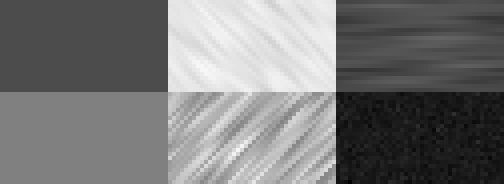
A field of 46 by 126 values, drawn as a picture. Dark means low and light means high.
It is made of 2 by 3 panels. Panel 1,1: low, flat. Panel 1,2: very high, slanting down to the right, faint in contrast. Panel 1,3: low, streaked across, faint in contrast. Panel 2,1: middling, flat. Panel 2,2: high, slanting up to the right. Panel 2,3: very low, fine-grained, faint in contrast.
